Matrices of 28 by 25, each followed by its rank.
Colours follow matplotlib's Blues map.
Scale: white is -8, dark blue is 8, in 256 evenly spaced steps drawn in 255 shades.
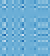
one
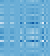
one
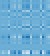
one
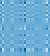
one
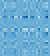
two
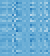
two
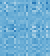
three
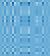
one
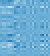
two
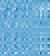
three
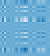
one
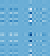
one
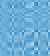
two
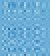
two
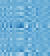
two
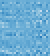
three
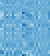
three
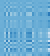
one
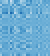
two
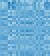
two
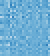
three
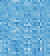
three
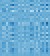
two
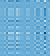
one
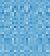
three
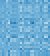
three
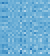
three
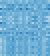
three
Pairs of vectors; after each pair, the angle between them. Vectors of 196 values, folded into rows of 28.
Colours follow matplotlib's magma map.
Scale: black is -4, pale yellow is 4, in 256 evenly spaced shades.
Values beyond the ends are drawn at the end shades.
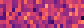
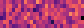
nearly parallel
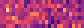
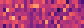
partly aligned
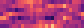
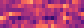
nearly parallel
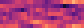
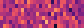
orthogonal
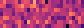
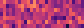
nearly parallel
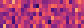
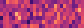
orthogonal
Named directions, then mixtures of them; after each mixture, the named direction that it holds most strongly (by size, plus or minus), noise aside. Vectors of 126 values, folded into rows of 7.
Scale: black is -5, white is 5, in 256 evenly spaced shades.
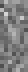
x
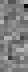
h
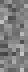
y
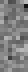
h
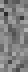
x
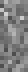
x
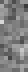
h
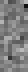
h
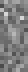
x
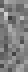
x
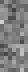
y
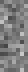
y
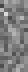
x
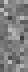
x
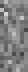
x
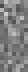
x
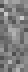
x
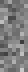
y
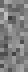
y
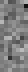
h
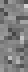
h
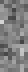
y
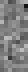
h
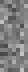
y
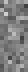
x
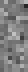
h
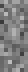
x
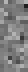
h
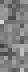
y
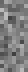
y
